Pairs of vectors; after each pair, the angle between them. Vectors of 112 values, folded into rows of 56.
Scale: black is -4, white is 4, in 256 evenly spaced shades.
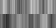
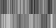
nearly opposite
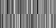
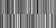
nearly parallel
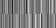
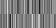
orthogonal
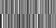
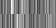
partly opposed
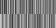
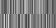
partly aligned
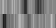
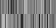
partly opposed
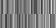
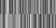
partly opposed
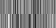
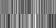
nearly opposite
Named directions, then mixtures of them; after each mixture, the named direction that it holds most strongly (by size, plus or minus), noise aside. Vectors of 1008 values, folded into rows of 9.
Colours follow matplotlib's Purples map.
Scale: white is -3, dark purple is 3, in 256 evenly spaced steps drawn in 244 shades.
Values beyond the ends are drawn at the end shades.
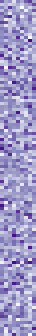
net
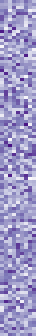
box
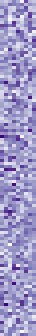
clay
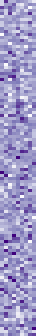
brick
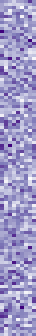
net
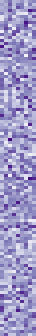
box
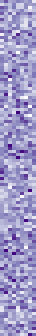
brick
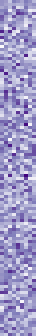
box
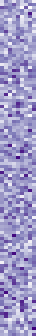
brick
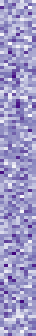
brick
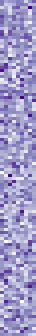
brick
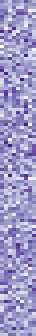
box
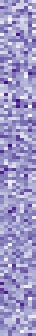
clay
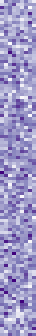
brick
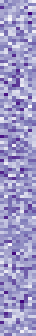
clay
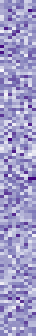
box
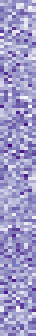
box
